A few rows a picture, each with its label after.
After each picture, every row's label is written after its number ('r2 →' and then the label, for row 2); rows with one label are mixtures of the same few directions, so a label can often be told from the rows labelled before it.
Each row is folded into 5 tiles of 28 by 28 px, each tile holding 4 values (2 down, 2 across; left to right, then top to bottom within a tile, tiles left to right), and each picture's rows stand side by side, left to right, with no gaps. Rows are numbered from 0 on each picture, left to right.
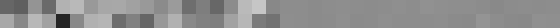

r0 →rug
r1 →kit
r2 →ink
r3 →rug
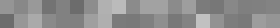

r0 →kit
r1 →rug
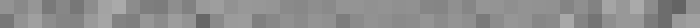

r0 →kit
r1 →rug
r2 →rug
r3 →rug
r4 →kit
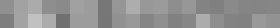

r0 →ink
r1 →rug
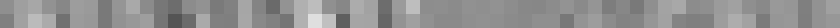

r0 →ink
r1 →ink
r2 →ink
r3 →kit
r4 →kit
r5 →ink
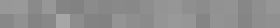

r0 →rug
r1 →ink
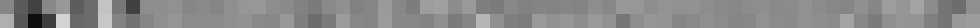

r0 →ink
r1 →kit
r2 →ink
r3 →rug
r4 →rug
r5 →ink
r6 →kit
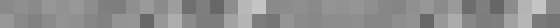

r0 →kit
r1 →kit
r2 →kit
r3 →kit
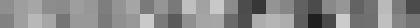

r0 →ink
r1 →kit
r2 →ink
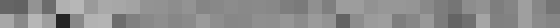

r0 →rug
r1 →rug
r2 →rug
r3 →ink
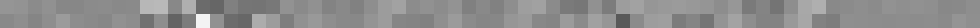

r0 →rug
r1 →rug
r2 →kit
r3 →kit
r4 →rug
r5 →kit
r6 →kit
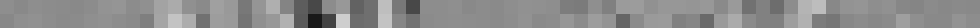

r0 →kit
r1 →ink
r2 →ink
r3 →kit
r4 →rug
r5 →kit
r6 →rug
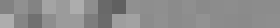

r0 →kit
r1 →rug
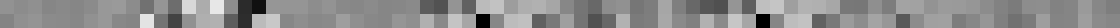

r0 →kit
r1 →kit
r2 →rug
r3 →rug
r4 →ink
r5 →rug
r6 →rug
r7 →ink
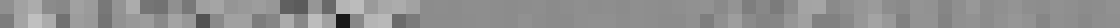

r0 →ink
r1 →rug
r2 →rug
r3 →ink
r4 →ink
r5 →kit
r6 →ink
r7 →ink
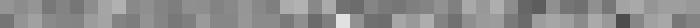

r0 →kit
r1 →ink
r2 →rug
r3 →kit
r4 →rug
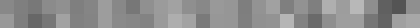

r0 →ink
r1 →ink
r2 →kit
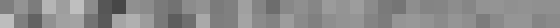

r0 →kit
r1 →ink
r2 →kit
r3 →rug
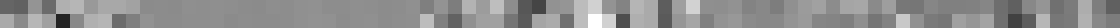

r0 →rug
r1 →kit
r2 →ink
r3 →kit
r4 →ink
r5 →kit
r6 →rug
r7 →ink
